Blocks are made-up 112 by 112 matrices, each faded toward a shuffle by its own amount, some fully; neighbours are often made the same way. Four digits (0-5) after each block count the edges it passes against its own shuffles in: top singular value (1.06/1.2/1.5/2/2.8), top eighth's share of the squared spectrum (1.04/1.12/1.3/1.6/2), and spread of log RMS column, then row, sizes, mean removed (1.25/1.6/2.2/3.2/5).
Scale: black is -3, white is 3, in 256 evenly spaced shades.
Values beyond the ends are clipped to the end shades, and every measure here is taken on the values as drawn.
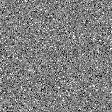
3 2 0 0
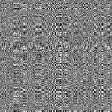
5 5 4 4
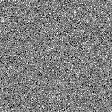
3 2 0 0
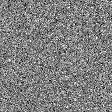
1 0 0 0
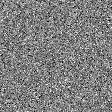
1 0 0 0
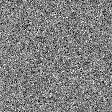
0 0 0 0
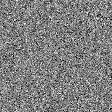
0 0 0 0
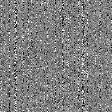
2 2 4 0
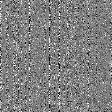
2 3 4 0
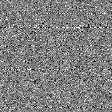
2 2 0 3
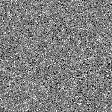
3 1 0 0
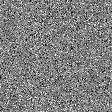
1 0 0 0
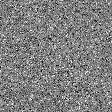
1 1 0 0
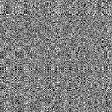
5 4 3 3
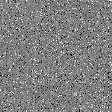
1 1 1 0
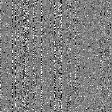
2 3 4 0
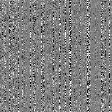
2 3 5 0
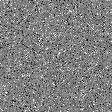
0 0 0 0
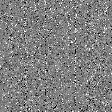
1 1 2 0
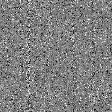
2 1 2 0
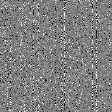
2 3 3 0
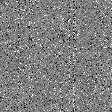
1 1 2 0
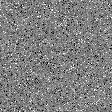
1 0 0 0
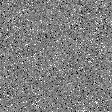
2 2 1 0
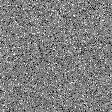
1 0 0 0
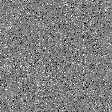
2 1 1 0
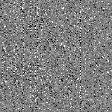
4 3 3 1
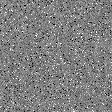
0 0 0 0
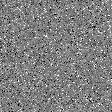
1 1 0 0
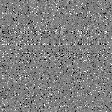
4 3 1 2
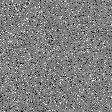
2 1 0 0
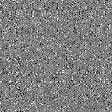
4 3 1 2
